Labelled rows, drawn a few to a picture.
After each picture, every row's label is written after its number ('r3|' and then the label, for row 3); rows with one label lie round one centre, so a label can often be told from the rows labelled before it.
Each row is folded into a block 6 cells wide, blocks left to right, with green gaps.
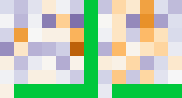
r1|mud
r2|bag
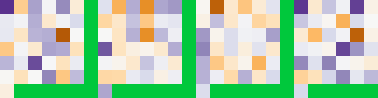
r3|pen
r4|bag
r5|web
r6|pen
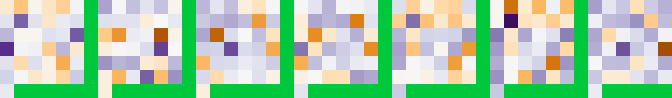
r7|web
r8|pen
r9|mud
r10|mud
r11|web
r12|web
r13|mud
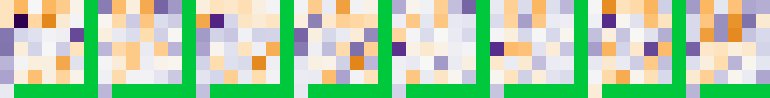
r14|web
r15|bag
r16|web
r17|web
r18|bag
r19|bag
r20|web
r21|bag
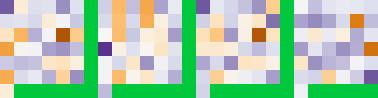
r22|pen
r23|bag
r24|pen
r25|mud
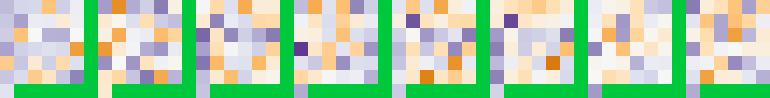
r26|mud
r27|pen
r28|web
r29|bag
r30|web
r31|web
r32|bag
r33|bag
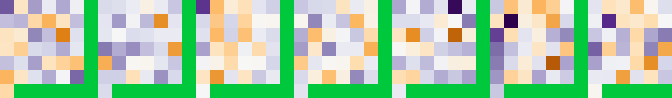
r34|pen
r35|mud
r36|bag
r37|mud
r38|pen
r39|web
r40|web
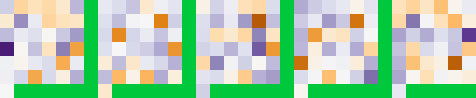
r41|web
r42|mud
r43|mud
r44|mud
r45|web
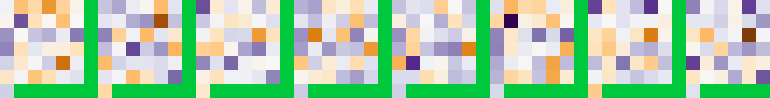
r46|web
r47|mud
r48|pen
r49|mud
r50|mud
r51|web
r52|pen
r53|pen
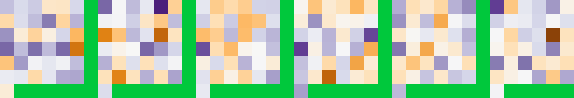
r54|mud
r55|pen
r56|bag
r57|web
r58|bag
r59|pen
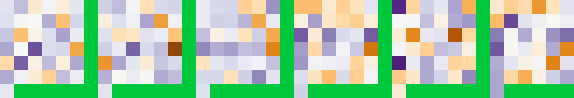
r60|mud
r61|mud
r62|mud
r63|web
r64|pen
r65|web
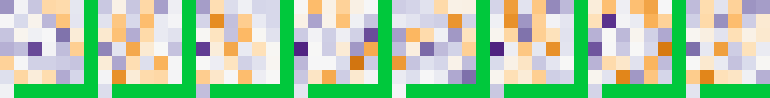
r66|mud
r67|bag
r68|bag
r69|web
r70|mud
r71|bag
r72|web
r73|bag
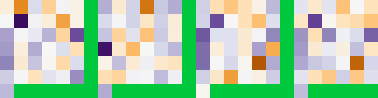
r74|web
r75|bag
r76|web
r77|web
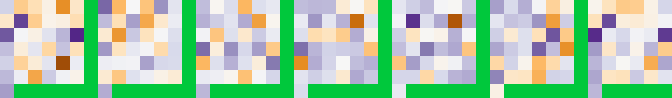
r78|web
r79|bag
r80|mud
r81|mud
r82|mud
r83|mud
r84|web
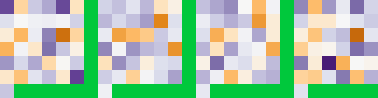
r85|pen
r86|mud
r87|mud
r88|pen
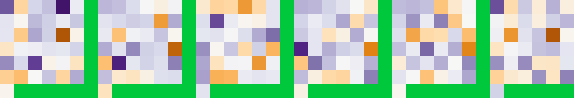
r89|pen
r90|mud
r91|web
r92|mud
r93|mud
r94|pen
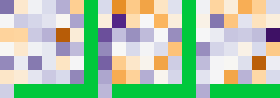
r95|pen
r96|web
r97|web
